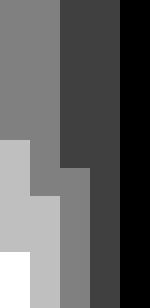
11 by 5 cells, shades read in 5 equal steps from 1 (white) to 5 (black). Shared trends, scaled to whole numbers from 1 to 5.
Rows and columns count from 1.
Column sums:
25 29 39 44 55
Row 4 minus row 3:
0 0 0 0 0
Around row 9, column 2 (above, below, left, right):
2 2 2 3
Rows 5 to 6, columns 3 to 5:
4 4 5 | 4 4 5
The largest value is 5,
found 11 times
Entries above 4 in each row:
1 1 1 1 1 1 1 1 1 1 1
